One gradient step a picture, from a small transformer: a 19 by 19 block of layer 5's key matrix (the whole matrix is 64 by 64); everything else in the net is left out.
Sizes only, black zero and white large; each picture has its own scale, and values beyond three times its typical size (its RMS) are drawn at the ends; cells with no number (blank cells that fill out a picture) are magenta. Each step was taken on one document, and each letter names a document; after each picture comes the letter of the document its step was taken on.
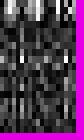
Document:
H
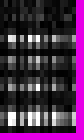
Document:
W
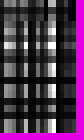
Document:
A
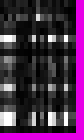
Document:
W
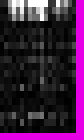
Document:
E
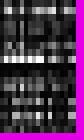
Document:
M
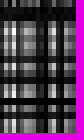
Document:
A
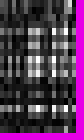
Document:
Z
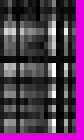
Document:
A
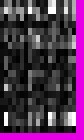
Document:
W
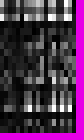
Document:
Z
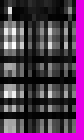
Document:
A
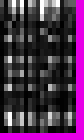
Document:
E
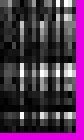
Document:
H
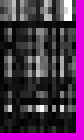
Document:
Z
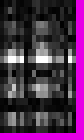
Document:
M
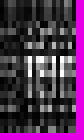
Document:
Z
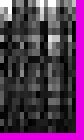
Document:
H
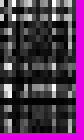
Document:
A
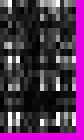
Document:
E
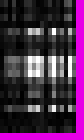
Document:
Z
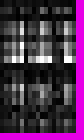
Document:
M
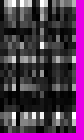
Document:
E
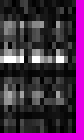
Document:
M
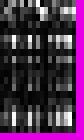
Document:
W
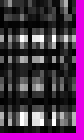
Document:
W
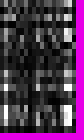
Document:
W
